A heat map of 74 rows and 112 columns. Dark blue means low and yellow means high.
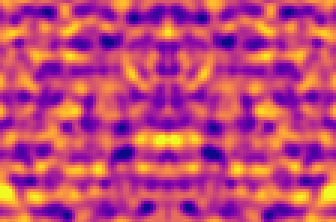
There is no seam. The left and right halves mirror each other. No overall slope runs across the table. The histogram is bell-shaped. There are no lone odd cells. Stripes running across repeat 8 times from top to bottom.
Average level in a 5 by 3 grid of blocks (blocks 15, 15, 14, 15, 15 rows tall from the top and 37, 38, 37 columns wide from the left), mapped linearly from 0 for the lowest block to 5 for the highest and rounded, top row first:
323
444
202
545
424
